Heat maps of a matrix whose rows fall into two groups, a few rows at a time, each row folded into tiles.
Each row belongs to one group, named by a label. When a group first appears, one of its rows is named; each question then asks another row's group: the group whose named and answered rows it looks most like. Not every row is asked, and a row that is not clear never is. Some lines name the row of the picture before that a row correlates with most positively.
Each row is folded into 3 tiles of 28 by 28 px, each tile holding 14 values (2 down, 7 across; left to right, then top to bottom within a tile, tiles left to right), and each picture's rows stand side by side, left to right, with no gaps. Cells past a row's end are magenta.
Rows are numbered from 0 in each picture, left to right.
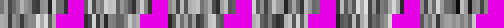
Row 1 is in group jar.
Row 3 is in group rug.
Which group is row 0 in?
rug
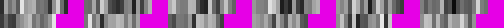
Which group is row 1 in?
rug
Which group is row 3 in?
rug
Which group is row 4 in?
rug
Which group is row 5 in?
rug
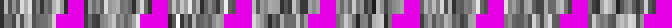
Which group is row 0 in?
jar
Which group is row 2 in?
jar
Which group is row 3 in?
rug
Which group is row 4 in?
rug
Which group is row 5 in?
jar
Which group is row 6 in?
rug
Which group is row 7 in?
rug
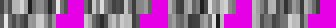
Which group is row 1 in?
rug
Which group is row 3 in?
rug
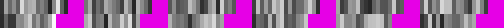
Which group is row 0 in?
jar
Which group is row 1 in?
rug
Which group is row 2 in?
rug
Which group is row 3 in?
jar
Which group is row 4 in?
rug
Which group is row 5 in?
jar
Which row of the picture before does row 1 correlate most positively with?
3
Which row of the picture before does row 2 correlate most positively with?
3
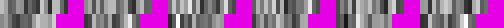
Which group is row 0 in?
rug
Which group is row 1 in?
jar
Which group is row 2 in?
jar
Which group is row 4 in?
jar
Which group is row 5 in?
jar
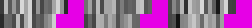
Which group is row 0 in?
jar
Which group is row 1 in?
jar
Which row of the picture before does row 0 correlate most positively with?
3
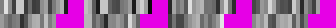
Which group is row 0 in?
rug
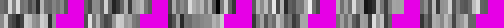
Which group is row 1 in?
rug
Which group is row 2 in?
jar
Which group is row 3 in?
jar
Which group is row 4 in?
rug
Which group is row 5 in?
jar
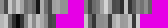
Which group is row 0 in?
rug
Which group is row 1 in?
rug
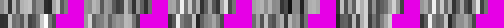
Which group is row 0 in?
jar
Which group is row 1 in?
rug
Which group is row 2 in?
jar
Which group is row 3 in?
rug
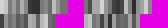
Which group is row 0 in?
rug
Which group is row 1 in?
rug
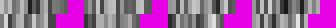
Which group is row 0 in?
rug
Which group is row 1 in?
jar
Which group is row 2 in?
jar
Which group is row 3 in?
rug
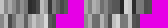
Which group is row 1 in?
rug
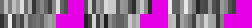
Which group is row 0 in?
jar
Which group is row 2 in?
rug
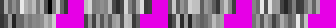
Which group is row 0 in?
jar
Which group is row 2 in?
jar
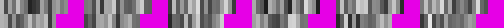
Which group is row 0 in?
rug
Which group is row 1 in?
jar
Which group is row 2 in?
jar
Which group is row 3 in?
rug
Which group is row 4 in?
jar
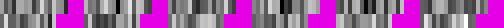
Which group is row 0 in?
rug
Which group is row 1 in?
rug
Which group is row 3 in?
rug
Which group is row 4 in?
rug
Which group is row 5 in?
rug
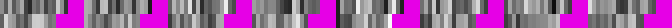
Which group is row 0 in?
rug
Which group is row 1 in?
rug
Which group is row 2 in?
jar
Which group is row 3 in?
rug
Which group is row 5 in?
jar
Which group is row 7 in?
rug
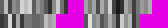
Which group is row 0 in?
jar
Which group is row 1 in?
rug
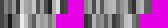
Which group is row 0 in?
jar
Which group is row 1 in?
jar
